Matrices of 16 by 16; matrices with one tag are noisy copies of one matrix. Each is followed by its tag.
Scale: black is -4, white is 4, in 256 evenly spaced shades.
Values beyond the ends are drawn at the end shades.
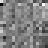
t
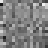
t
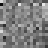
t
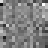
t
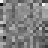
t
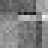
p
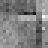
p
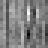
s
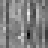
s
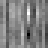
s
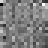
t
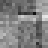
p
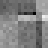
p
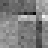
p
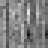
s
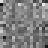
t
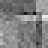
p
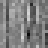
s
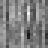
s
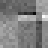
p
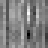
s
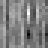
s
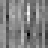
s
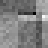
p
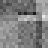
p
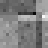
p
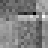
p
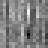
s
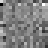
t
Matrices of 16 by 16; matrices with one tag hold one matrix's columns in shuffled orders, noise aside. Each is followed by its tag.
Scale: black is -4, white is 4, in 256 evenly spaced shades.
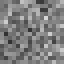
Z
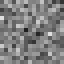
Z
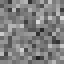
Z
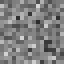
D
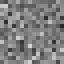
D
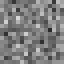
Z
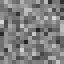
Z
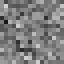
D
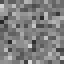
D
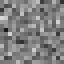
Z
